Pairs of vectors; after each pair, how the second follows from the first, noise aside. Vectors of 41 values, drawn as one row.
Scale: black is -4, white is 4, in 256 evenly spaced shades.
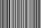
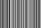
copied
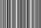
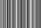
copied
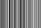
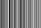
copied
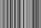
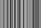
copied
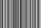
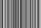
copied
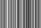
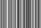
copied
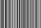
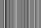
partly zeroed
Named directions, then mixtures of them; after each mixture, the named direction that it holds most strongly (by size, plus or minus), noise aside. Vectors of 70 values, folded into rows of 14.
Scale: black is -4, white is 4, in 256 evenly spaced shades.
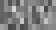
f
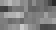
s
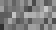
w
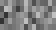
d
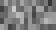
f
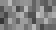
d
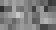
s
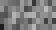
w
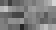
s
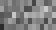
w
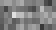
s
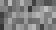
w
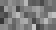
d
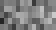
d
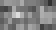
s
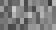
f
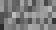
w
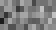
d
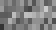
w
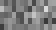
w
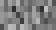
f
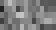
s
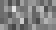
f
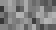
d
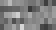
s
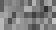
w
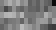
s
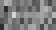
w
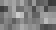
s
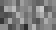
f
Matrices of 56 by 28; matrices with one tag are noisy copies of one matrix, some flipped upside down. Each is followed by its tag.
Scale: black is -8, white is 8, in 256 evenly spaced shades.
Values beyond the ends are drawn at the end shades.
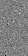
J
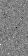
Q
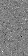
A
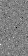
Q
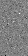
J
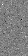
A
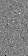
J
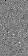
J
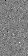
J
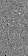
J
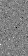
Q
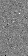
J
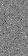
A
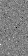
Q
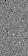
J
